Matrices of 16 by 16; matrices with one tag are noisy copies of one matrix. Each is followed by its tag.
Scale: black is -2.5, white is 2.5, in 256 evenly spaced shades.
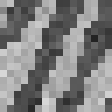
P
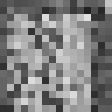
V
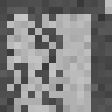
V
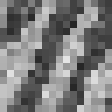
P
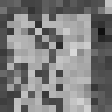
V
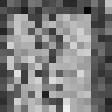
V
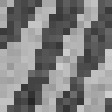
P
